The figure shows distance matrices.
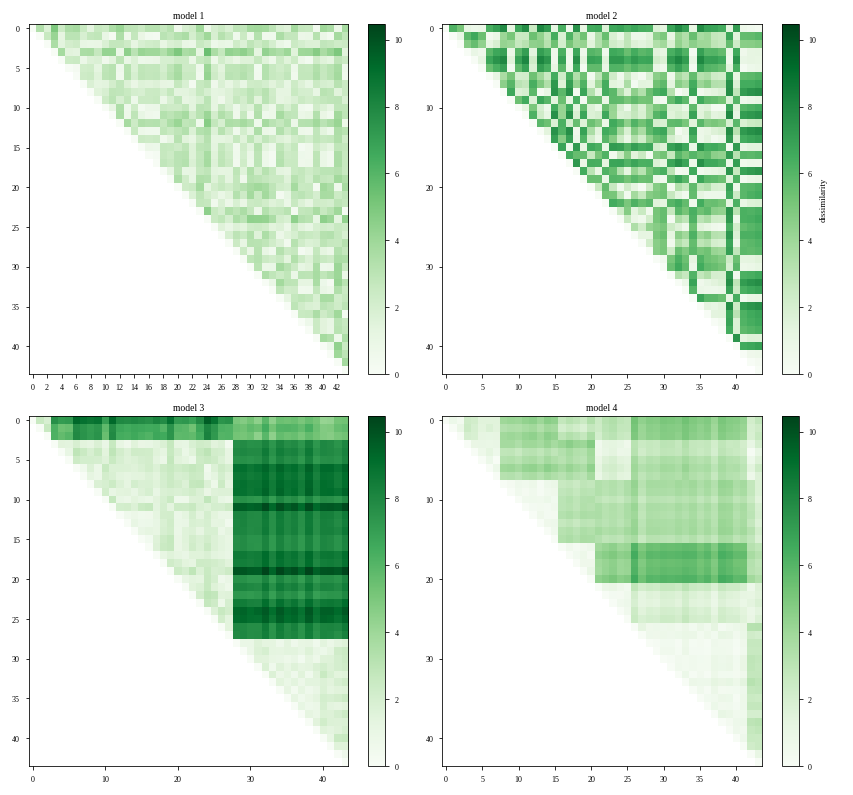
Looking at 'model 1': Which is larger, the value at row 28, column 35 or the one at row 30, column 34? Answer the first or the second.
the second
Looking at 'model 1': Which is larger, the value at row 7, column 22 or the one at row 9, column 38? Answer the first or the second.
the second
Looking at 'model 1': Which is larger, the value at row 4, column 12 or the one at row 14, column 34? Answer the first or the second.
the first
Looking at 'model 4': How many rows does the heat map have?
44
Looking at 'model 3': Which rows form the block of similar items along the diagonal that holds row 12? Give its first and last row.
3 to 27
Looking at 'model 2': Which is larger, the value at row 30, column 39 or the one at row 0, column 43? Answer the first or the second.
the first
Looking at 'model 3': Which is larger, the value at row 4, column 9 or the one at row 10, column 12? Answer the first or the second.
the first
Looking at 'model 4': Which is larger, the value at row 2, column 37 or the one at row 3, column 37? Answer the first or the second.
the first
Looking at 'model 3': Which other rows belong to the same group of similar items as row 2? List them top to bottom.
0, 1
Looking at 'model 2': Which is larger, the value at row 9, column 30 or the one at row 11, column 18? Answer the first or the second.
the second
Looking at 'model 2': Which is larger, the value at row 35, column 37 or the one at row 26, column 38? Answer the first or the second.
the second
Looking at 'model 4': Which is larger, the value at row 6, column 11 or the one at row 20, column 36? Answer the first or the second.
the second
